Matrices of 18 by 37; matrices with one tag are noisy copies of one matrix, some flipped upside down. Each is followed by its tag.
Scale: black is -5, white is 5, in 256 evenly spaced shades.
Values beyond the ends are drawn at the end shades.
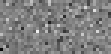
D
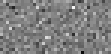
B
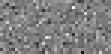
B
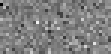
D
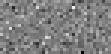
B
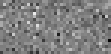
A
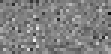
A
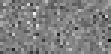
A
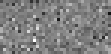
A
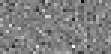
B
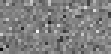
D
